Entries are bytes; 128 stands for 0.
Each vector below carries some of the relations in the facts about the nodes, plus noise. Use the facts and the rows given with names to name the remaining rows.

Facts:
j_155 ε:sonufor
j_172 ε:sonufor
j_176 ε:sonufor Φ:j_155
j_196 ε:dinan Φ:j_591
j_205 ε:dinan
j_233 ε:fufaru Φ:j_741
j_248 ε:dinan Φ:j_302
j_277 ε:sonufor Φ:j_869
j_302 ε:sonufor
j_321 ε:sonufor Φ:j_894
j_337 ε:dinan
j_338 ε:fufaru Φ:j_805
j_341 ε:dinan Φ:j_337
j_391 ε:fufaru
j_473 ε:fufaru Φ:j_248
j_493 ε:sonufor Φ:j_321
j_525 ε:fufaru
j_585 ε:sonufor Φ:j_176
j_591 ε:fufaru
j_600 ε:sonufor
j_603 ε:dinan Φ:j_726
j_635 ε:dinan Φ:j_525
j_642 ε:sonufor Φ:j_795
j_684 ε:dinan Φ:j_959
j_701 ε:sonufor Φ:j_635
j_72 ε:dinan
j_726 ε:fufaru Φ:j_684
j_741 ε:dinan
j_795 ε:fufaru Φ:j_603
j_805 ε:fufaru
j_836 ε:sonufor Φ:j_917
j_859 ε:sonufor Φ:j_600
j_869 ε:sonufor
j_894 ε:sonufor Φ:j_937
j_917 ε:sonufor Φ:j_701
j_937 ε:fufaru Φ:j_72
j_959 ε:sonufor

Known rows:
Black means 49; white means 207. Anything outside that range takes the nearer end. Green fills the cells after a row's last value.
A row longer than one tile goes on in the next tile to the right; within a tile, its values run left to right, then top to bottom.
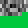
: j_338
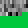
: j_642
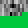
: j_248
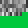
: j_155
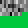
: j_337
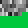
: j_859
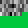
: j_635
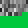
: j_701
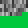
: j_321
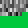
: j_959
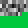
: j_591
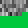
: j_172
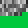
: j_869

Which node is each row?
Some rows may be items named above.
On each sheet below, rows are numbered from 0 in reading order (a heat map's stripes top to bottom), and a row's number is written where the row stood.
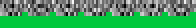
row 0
j_603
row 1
j_805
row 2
j_684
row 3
j_959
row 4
j_603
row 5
j_196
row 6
j_726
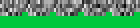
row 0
j_959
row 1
j_600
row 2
j_277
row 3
j_937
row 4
j_603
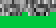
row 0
j_302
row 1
j_795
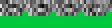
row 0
j_525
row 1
j_473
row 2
j_391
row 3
j_917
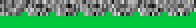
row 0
j_493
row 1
j_337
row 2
j_248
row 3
j_205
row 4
j_600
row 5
j_341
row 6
j_585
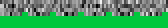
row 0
j_72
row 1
j_836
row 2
j_642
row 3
j_741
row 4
j_795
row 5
j_585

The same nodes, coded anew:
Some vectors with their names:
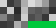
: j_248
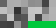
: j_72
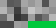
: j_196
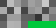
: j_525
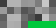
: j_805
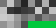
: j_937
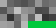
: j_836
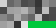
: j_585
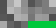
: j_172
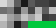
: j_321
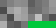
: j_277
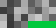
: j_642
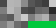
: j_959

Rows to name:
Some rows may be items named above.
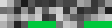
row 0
j_321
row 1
j_726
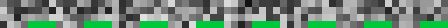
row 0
j_684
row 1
j_726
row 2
j_603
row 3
j_585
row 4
j_894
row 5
j_795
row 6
j_959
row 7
j_525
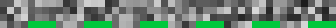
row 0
j_302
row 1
j_473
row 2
j_391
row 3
j_493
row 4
j_635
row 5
j_701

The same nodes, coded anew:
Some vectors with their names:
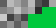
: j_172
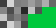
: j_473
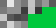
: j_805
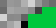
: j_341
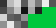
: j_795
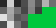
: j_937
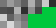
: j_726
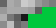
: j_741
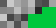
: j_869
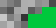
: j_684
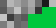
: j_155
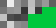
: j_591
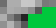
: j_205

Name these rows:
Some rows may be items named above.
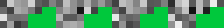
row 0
j_836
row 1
j_525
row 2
j_836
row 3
j_795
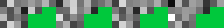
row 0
j_473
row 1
j_642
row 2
j_473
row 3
j_894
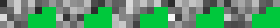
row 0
j_642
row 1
j_959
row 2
j_603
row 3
j_493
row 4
j_701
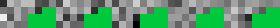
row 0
j_493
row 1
j_302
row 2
j_248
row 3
j_635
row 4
j_72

